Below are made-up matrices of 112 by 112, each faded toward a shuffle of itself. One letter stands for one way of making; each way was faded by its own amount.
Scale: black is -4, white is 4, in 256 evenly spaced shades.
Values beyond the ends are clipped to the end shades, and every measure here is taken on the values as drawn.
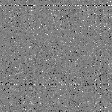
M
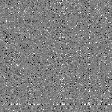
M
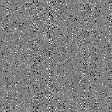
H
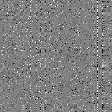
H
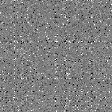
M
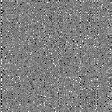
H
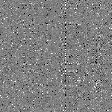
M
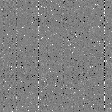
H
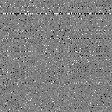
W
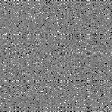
W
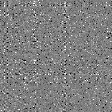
M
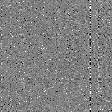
H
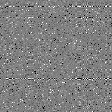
W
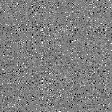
M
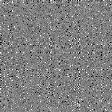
M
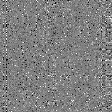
H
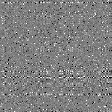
W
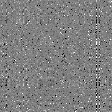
H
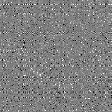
W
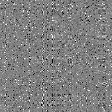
H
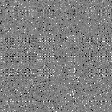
W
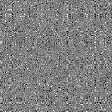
W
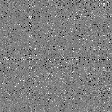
M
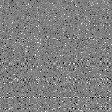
W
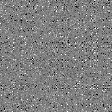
M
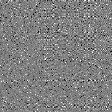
W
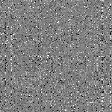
H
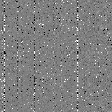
H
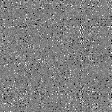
M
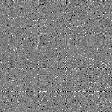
W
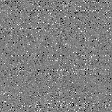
M
